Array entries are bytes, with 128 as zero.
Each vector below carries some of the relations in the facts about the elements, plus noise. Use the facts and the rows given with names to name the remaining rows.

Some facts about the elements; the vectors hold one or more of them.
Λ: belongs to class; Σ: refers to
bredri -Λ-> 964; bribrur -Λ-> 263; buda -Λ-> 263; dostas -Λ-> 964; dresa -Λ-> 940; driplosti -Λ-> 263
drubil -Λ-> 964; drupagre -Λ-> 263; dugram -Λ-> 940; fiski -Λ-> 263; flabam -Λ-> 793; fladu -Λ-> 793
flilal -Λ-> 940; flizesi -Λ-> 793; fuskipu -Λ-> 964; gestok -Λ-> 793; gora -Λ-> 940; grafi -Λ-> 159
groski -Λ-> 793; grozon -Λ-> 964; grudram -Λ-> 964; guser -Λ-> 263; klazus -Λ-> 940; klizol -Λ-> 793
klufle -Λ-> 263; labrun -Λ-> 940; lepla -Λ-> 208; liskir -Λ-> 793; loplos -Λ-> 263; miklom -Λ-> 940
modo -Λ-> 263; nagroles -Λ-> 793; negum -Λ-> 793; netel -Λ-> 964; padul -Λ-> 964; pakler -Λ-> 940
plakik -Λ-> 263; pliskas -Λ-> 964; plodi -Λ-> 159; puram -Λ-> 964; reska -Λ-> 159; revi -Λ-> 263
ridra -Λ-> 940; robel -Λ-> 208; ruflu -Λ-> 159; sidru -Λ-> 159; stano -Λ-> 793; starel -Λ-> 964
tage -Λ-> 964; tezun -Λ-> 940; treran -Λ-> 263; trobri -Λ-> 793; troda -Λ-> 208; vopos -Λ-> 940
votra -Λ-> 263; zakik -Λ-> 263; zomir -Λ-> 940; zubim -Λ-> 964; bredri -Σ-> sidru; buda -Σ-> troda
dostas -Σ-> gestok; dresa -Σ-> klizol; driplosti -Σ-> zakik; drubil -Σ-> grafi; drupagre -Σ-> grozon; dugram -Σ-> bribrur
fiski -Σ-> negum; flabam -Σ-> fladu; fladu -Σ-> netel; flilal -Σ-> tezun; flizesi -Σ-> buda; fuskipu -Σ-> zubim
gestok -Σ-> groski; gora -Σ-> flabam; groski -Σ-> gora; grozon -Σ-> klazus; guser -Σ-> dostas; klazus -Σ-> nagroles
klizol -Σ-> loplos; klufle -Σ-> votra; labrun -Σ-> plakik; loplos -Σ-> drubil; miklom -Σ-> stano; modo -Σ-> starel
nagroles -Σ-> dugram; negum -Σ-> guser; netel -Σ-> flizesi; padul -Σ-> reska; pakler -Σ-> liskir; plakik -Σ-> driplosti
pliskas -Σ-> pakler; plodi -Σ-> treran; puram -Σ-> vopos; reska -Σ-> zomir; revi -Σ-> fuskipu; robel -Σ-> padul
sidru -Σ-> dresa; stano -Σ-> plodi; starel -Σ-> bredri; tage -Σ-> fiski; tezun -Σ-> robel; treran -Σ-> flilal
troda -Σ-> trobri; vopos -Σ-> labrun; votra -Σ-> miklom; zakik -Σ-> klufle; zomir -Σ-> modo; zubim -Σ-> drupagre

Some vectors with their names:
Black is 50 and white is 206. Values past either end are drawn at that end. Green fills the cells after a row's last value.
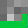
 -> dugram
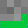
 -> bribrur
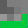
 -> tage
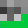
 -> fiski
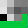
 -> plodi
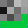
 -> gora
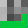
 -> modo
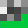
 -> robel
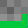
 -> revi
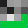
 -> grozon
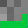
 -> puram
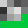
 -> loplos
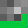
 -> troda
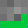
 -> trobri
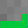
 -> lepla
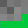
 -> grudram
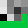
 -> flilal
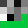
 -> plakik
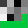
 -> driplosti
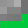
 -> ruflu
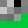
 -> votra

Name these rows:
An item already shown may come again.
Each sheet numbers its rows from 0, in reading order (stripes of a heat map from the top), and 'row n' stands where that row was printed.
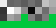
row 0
dresa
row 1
gora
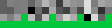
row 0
tage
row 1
gestok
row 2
drupagre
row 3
flilal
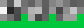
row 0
padul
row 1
vopos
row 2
drubil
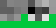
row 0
tage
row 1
dostas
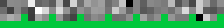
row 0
fuskipu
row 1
dresa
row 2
zomir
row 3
grafi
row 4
votra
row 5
tage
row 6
bredri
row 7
treran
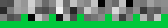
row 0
flabam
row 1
treran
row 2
tezun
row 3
votra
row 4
klufle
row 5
fiski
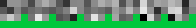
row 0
zubim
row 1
klazus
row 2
flizesi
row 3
klazus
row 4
starel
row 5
flilal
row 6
miklom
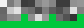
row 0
sidru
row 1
nagroles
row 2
netel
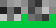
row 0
negum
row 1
fladu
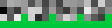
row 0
guser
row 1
labrun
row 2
drupagre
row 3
zomir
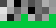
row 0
zakik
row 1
groski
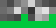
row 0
buda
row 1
klizol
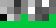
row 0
stano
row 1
reska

